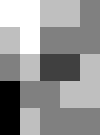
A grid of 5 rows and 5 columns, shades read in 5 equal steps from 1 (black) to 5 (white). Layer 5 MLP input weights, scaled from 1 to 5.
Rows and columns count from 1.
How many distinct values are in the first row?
3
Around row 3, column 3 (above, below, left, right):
3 3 4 2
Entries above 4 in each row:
2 1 0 0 0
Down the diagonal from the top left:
5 5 2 4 3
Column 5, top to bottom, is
3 3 4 4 3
